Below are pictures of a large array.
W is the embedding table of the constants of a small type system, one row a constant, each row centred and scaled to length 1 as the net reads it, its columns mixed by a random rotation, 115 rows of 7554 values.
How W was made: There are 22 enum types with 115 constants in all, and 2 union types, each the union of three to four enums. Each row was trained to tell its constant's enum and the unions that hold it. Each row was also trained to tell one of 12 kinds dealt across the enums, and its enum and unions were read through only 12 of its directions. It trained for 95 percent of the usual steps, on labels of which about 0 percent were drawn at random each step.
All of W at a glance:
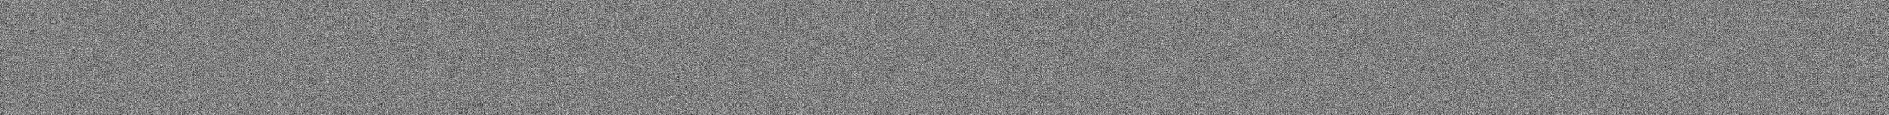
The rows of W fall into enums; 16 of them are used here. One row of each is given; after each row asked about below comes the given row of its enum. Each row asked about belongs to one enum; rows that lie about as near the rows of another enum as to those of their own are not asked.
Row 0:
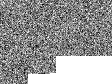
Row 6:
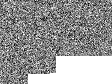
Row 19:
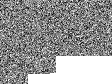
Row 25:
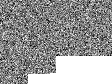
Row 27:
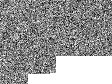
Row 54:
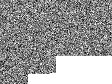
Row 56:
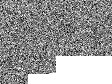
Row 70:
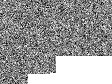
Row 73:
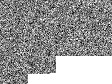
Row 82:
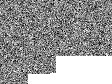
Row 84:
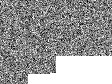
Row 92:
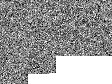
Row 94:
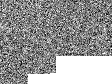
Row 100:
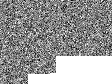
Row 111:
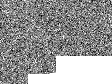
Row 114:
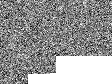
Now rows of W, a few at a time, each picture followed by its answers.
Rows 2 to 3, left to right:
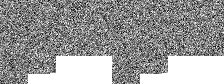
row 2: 84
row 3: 111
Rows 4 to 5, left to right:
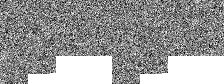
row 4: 27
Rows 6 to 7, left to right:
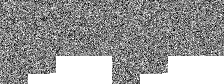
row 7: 111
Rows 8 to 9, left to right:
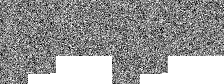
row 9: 84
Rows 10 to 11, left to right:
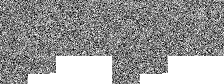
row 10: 84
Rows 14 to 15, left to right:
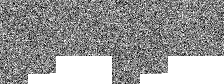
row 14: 25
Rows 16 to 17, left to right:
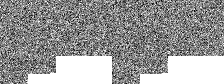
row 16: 84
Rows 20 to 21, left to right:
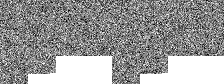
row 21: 111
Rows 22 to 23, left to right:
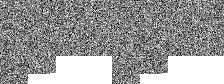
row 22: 19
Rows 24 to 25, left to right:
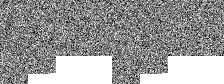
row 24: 27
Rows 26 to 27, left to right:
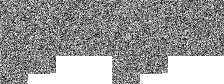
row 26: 6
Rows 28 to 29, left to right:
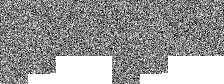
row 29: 6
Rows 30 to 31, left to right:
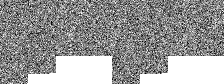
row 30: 25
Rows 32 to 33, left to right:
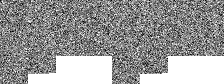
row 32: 92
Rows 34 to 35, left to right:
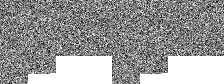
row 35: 82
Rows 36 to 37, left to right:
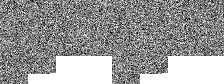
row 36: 73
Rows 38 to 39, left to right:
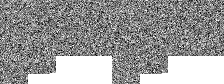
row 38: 54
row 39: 27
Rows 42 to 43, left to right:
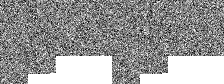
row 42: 25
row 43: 73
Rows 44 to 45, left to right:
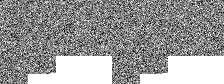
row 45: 114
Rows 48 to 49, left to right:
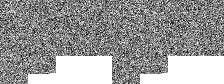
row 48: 27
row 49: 111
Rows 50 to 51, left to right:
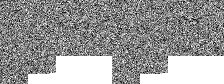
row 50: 19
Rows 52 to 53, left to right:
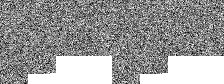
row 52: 94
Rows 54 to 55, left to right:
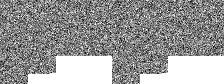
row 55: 27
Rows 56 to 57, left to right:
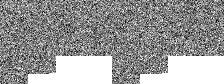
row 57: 6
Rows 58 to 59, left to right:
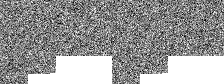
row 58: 19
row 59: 6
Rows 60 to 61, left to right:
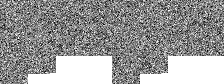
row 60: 6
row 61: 92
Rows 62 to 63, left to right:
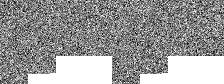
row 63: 114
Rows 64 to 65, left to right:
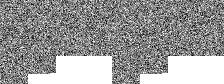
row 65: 25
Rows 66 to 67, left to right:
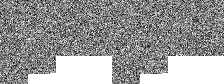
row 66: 6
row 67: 0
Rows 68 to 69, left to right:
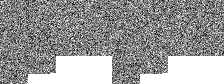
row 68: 84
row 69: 19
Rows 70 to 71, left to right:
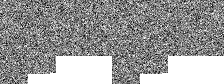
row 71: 82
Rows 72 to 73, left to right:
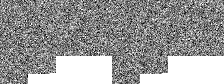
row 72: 0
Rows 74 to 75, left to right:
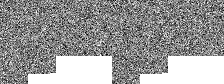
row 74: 54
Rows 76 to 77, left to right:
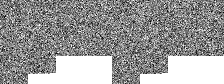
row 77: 114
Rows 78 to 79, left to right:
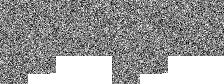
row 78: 100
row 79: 114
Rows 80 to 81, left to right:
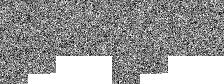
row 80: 70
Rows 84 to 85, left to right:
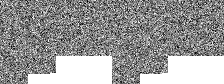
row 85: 27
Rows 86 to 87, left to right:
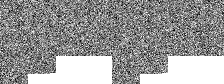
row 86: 114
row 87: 111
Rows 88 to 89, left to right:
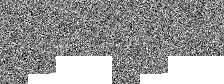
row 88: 56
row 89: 54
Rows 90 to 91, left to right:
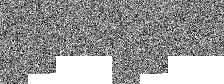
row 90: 73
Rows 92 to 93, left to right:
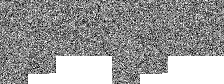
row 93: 25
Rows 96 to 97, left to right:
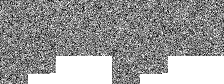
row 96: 19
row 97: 94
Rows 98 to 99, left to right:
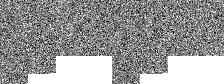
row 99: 84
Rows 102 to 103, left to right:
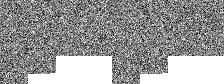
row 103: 25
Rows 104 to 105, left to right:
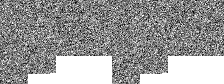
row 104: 94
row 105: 100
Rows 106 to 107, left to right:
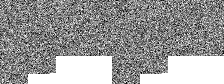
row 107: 19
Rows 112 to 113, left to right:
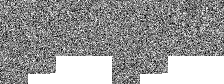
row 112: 111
